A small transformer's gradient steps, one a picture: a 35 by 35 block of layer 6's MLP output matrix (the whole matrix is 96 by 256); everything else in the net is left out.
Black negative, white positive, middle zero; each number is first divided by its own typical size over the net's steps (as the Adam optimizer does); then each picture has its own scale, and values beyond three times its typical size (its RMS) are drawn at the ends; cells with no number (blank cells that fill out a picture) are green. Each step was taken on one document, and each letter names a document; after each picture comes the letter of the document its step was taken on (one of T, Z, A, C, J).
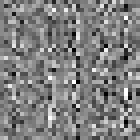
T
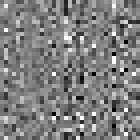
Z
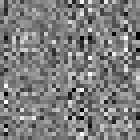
Z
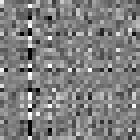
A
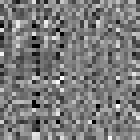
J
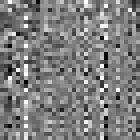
A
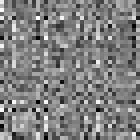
J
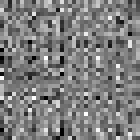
J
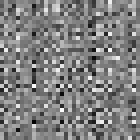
J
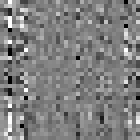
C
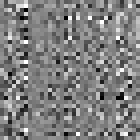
T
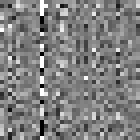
J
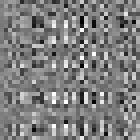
Z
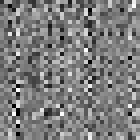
A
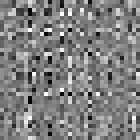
A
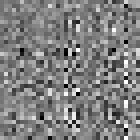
T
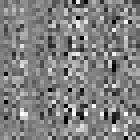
Z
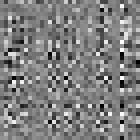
T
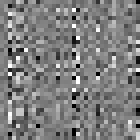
C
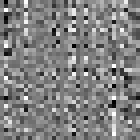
T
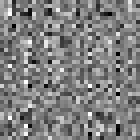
A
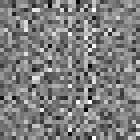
A
